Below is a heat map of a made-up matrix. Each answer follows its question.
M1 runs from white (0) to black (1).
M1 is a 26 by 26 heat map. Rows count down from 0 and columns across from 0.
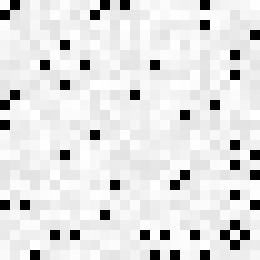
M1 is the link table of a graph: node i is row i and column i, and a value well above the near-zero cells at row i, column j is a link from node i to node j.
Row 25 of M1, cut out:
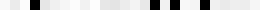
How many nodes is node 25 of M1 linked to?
4
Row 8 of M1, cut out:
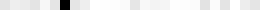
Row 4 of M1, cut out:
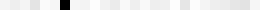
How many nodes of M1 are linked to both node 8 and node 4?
1
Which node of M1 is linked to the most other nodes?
node 23
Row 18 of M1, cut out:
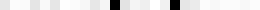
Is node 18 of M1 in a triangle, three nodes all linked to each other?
no
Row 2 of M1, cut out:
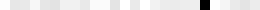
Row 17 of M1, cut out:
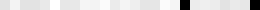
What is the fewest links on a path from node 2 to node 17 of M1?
3
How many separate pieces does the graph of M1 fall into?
2
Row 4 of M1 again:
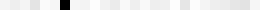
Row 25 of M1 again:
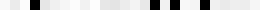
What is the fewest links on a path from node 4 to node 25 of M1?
3
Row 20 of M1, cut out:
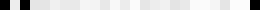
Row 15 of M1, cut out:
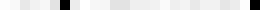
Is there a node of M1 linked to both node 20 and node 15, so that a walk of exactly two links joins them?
yes
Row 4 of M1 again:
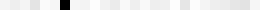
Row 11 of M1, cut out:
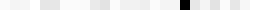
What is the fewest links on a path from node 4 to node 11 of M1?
6
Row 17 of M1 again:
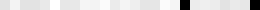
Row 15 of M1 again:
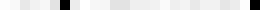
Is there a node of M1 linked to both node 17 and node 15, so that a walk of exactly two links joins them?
yes
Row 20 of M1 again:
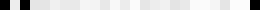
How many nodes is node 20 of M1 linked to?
3
